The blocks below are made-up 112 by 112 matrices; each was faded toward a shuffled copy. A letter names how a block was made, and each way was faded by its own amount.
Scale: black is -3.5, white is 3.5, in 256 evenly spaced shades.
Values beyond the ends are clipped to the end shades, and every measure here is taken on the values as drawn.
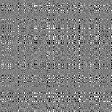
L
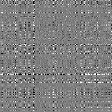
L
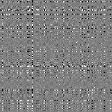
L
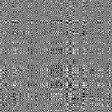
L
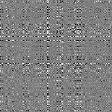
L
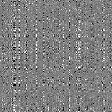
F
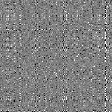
F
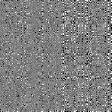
F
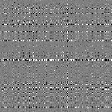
L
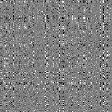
F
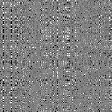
F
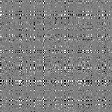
L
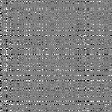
L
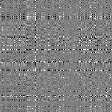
L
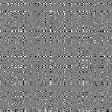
L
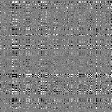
L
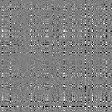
L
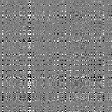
L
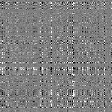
L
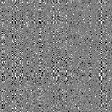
F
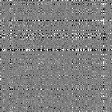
L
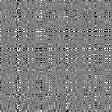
L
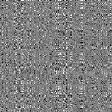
F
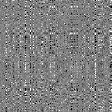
F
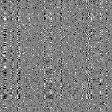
F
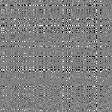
L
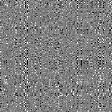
F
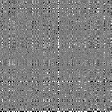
L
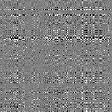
L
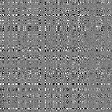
L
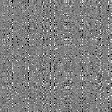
F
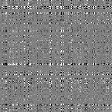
L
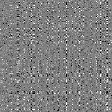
F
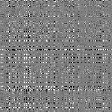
L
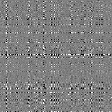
L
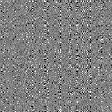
F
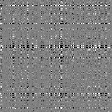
L
